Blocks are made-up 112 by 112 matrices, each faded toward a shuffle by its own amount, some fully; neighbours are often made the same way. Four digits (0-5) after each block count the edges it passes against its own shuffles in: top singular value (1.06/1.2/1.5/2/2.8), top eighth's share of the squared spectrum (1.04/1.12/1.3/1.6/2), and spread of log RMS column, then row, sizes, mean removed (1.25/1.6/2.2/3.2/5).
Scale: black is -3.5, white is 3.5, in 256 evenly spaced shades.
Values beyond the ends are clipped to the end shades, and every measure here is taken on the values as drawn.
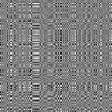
5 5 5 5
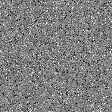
1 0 0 0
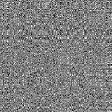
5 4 3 2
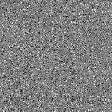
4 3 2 1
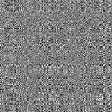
5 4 3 3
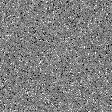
2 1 0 0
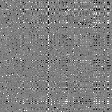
5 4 3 3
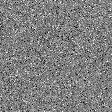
2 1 0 0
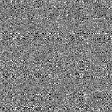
4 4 2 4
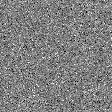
2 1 0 0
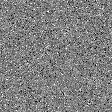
0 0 0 0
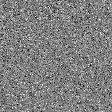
2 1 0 0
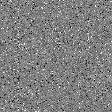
3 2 1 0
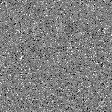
3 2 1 0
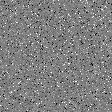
0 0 0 0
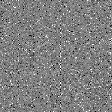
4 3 2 1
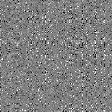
4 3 3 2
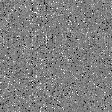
3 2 1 0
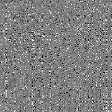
4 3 3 2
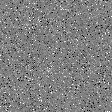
2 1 0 0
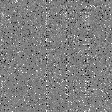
4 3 2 0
